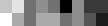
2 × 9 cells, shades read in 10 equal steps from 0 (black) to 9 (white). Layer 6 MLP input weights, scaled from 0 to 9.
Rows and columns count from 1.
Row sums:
37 44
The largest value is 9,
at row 2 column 1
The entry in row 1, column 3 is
4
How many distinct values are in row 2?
6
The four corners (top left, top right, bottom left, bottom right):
7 2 9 1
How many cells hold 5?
3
